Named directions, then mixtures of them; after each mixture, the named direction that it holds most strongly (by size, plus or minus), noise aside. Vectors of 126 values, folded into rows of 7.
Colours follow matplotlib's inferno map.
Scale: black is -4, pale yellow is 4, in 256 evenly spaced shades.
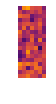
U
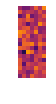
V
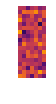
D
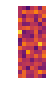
D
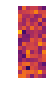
D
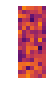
U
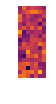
D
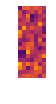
U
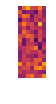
D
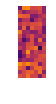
U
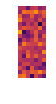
D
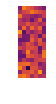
U
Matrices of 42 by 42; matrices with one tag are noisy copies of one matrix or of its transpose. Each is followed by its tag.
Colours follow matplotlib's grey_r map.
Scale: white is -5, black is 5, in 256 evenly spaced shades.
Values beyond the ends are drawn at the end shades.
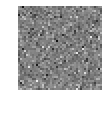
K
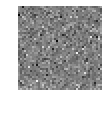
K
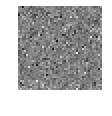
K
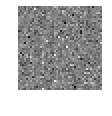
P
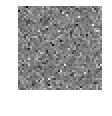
K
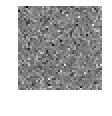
K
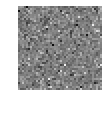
K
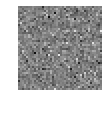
P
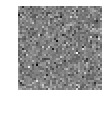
K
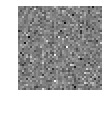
P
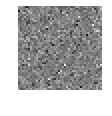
K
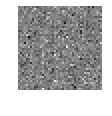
P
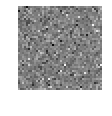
K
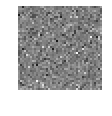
K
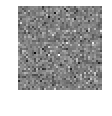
P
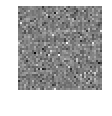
P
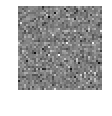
P
